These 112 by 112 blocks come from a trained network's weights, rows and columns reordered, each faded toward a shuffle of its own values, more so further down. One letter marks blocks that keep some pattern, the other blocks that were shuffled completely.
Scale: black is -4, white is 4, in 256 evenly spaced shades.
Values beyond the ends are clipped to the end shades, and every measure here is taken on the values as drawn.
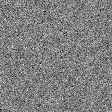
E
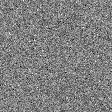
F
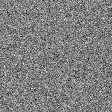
F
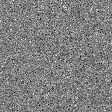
E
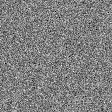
E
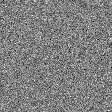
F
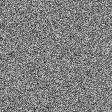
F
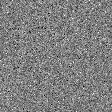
E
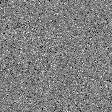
E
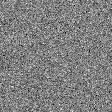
E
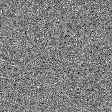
F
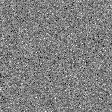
F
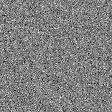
E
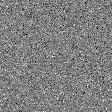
F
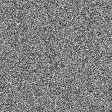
E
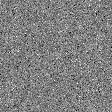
E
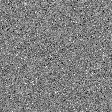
E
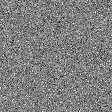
E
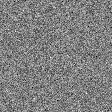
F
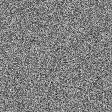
E
